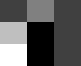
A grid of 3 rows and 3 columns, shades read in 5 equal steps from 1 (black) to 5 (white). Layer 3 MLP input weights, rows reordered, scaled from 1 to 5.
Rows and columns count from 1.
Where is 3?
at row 1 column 2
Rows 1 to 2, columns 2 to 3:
3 2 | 1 2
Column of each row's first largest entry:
2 1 1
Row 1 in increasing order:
2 2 3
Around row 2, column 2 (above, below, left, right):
3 1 4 2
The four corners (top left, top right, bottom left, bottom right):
2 2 5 2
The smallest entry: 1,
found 2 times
